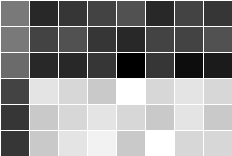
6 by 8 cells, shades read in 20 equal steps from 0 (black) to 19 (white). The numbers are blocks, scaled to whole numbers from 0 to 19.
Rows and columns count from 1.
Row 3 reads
8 3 3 4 0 4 1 2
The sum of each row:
39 43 25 121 115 120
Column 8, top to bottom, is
4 6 2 16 15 16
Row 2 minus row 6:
5 -10 -11 -14 -12 -14 -11 -10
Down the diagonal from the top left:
9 5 3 15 16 19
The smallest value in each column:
4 3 3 4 0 3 1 2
